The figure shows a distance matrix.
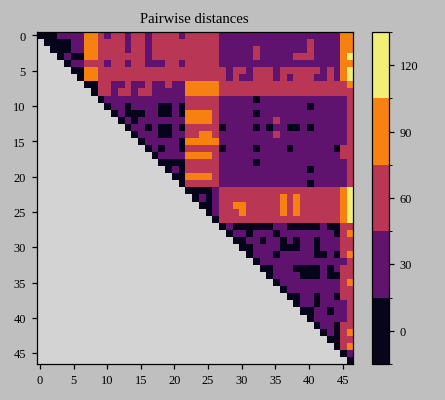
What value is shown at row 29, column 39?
30
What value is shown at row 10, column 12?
30
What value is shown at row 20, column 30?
30
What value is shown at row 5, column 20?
60
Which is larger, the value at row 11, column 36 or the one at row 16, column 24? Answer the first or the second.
the second
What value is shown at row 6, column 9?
60
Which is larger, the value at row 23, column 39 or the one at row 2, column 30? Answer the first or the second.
the first
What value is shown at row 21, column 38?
30
